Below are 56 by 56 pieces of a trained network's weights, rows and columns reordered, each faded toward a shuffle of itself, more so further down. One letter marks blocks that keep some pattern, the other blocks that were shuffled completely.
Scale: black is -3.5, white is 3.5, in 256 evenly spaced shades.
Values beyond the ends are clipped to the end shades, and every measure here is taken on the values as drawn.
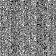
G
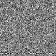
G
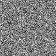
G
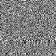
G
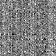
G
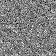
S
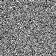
S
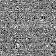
G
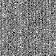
G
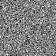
S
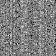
G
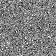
S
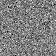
S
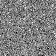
S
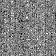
G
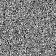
S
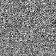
G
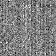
G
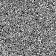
S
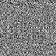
G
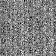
G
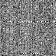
G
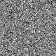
S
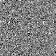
G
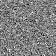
S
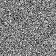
S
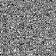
G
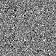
G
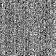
G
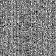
G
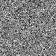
S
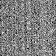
G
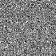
G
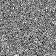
S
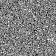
S
